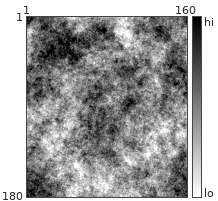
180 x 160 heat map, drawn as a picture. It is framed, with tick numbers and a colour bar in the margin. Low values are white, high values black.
Mirror symmetry: none. Histogram: bell-shaped. Ninth with the highest average: top left. Average level on the scale: 50%.
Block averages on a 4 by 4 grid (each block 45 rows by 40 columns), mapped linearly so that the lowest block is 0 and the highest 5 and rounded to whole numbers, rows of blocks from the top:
5 4 1 3 / 3 3 4 3 / 1 3 3 0 / 3 0 1 3
